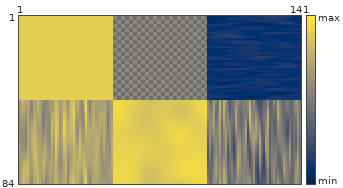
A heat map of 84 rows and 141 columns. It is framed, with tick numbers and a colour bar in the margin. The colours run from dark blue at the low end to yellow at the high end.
It is made of 2 by 3 panels. Panel 1,1: very high, flat. Panel 1,2: middling, checkered. Panel 1,3: very low, streaked across, faint in contrast. Panel 2,1: high, streaked downward. Panel 2,2: very high, smooth, faint in contrast. Panel 2,3: middling, streaked downward, strong in contrast.
